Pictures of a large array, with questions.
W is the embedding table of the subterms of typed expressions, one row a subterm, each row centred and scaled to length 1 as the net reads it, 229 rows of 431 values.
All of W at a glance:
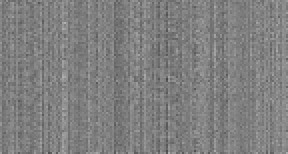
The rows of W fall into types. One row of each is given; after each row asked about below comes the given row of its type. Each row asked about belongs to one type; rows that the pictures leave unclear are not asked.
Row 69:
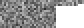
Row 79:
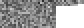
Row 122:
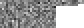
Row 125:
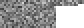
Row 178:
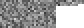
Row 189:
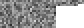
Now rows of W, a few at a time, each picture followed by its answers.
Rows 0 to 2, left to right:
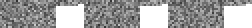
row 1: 69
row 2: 79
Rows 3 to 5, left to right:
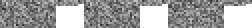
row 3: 69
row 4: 69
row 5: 189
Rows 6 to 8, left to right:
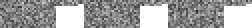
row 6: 125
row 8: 178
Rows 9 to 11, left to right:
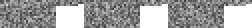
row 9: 125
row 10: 189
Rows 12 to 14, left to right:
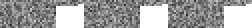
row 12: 189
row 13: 178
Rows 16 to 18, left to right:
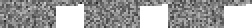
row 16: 189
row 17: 79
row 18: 178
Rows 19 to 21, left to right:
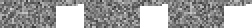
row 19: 69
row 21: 69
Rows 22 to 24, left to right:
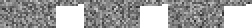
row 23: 122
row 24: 125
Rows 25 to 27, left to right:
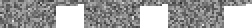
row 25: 189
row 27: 79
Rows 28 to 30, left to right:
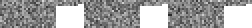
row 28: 69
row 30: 178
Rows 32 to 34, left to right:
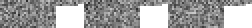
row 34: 79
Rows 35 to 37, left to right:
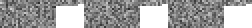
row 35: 122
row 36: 69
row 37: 178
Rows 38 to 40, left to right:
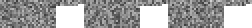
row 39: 69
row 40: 69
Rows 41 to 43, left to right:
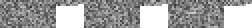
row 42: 178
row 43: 79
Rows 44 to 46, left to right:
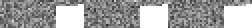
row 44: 189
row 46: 178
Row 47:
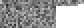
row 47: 189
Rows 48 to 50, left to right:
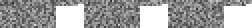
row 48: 79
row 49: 69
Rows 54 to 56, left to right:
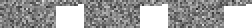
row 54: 125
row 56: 125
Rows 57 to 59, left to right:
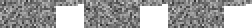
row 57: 69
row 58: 69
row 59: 69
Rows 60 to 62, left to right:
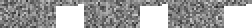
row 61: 189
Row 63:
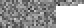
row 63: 178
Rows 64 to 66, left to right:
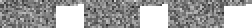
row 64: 79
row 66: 79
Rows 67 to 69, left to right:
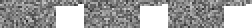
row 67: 125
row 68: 189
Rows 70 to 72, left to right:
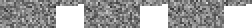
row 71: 69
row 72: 178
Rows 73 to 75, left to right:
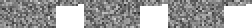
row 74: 79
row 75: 178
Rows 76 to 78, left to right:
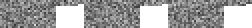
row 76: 125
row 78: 125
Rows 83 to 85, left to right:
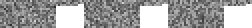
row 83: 189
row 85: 69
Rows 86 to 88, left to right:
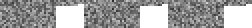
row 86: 79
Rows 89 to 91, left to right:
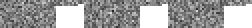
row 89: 125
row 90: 122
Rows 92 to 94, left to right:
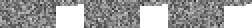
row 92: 79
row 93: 178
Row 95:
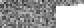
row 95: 79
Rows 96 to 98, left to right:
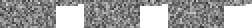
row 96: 178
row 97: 189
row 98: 69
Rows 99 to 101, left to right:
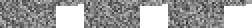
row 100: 69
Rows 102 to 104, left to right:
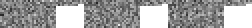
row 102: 178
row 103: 79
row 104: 178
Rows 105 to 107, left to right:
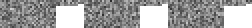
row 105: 125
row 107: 178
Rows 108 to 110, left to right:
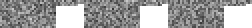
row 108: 79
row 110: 69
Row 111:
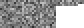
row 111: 125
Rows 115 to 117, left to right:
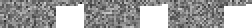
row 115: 189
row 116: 79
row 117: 125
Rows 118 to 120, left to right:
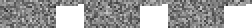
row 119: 69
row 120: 178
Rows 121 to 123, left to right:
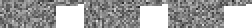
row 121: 189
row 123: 125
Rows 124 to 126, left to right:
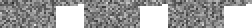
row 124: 79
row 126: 122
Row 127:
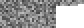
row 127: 79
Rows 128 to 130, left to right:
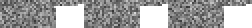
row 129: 122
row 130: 125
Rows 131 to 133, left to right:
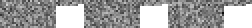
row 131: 178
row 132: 79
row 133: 189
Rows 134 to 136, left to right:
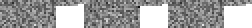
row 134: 79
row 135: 122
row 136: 79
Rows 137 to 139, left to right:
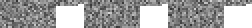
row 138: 122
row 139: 178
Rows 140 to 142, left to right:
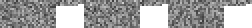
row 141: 178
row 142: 69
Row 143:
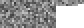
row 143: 69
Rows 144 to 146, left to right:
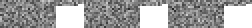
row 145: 69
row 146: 189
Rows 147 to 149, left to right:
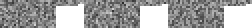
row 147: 122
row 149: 69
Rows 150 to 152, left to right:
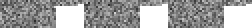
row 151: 69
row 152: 178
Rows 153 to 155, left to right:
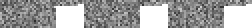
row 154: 178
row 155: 122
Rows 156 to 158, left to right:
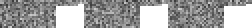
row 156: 178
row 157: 79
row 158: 125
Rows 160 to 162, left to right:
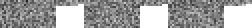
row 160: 178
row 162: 79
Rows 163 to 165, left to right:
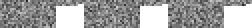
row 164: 178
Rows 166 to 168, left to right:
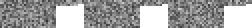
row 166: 178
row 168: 125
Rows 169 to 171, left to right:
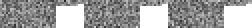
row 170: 69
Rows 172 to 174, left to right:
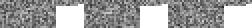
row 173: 79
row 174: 189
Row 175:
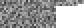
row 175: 69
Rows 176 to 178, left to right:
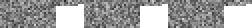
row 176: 125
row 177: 189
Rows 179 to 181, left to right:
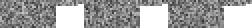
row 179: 69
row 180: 178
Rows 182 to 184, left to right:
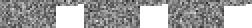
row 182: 189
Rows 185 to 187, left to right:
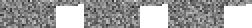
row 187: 79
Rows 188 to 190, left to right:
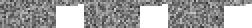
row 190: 69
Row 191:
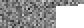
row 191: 125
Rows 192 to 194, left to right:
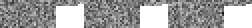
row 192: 122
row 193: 178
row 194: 189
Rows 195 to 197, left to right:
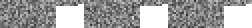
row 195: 122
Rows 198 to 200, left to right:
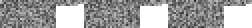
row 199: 178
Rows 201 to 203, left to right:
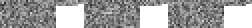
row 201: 69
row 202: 79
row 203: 189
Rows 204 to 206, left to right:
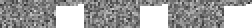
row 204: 178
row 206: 189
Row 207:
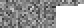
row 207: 122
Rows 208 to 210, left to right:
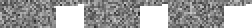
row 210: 69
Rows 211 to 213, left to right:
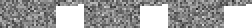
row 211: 178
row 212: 189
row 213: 125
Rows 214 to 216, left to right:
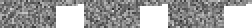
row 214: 69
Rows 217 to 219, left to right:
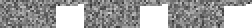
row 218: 122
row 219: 189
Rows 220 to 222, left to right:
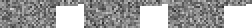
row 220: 125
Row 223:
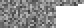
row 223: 122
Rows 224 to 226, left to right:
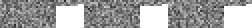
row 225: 189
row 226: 122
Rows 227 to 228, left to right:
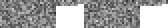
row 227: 79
